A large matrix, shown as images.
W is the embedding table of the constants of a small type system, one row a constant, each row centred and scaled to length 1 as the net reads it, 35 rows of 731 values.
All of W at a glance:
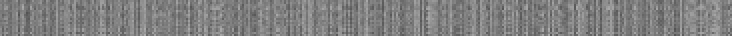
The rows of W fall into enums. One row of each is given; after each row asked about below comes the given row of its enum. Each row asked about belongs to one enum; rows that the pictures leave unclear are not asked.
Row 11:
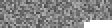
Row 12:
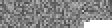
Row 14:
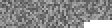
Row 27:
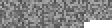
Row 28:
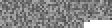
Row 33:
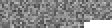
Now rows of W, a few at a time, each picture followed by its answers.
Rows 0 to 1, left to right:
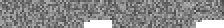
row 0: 28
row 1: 12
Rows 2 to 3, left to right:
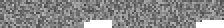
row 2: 11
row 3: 28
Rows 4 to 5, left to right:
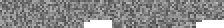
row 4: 28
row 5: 33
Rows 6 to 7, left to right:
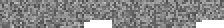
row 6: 33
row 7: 27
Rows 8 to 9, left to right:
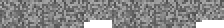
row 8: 27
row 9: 27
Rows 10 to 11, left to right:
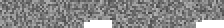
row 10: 28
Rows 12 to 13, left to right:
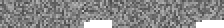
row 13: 14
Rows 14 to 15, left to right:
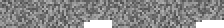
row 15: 14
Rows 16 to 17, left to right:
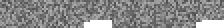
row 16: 14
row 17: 27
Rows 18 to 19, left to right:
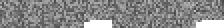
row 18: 27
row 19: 12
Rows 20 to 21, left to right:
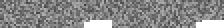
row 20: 11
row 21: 14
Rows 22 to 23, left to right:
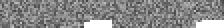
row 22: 33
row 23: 12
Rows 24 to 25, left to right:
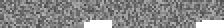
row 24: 11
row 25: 28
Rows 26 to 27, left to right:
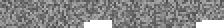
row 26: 14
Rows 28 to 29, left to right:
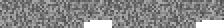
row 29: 28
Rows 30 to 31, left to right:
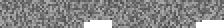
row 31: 14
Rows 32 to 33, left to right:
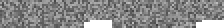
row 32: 27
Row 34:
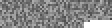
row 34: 28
